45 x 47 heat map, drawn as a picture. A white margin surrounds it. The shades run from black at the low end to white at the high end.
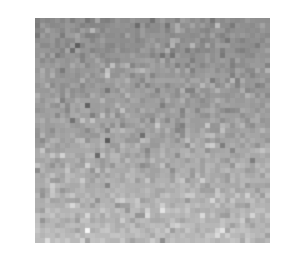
The values follow a bell shape. The texture is fine-grained noise. The field climbs toward the bottom. No row or column stands out. No regular stripes run through it.
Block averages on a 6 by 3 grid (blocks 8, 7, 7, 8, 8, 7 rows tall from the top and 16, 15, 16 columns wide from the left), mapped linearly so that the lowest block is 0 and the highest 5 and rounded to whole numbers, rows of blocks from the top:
000 / 111 / 222 / 333 / 444 / 555
